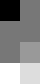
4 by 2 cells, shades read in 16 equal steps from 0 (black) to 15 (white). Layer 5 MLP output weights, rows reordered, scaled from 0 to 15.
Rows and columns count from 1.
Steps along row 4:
down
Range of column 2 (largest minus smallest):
6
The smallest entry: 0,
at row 1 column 1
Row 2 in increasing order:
7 7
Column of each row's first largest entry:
2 1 2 1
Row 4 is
15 13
